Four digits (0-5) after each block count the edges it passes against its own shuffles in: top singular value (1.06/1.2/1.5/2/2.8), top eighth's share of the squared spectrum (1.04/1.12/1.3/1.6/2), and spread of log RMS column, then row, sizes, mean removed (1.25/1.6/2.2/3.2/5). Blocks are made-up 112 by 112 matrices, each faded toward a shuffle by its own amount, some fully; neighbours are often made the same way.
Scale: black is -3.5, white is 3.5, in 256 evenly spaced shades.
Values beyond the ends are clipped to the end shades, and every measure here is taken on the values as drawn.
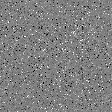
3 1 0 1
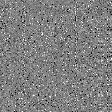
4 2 2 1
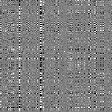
5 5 4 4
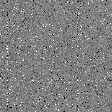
3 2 1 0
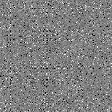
4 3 2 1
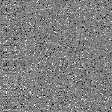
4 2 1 0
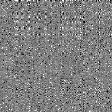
4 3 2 2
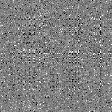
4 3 2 2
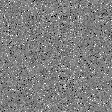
3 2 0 0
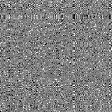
5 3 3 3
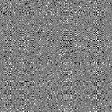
5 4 3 3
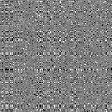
5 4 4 3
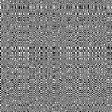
5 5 4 4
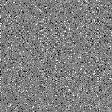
4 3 2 1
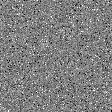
2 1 0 0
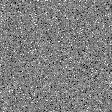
1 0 0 0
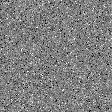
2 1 0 0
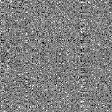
4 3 2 2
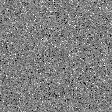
2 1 0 0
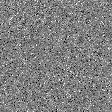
2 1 0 0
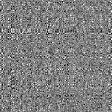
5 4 3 3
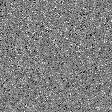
1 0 0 0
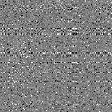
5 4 2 3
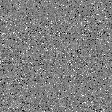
3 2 0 1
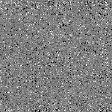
1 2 2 3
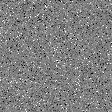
0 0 0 0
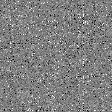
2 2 2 2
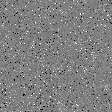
1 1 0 0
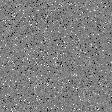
1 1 0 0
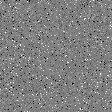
1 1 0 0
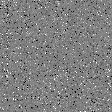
1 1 1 0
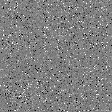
1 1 2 1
